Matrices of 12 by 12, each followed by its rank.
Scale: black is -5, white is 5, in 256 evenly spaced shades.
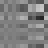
one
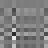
one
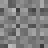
two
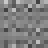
two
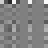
one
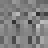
two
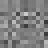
two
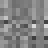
two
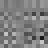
two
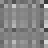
one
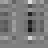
one
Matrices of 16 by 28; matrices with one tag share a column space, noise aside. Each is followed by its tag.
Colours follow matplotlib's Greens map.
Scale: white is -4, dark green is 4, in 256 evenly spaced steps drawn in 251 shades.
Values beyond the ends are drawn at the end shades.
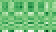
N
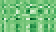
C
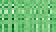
C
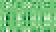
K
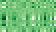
K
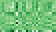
N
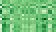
C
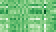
C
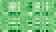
N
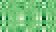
K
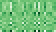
N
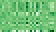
N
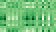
K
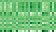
N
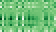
K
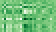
C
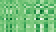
C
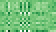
N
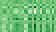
C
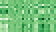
C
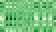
K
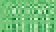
C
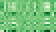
N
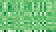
N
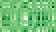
K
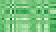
C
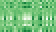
K
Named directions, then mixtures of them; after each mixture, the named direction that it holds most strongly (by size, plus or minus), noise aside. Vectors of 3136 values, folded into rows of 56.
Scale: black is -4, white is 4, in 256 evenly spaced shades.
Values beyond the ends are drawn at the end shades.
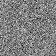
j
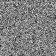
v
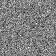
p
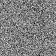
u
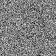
u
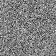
j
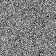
u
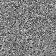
j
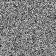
v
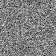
p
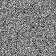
p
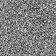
j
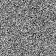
u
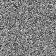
v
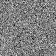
v
